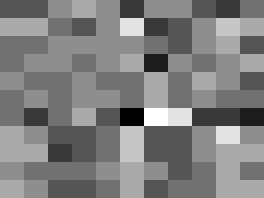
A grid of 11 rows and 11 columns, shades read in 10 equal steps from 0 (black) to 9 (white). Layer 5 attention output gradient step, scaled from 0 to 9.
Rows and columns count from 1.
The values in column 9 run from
2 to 6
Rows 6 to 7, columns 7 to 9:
6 4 5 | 9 8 2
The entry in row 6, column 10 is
4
